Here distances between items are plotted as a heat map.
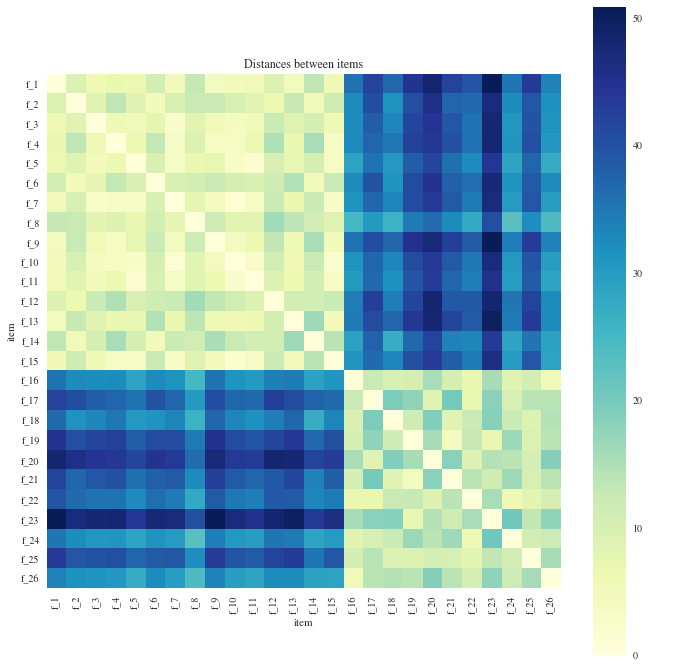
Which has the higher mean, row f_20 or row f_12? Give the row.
f_20
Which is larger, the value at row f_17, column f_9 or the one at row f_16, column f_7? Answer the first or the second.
the first
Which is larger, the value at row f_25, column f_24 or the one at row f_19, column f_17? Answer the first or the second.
the second
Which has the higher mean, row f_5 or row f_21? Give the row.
f_21
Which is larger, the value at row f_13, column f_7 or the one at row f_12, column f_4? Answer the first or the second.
the second
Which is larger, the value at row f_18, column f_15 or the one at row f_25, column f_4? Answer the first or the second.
the second
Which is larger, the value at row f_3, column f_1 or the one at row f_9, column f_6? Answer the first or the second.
the second
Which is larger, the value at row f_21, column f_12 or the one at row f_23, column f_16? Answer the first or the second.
the first
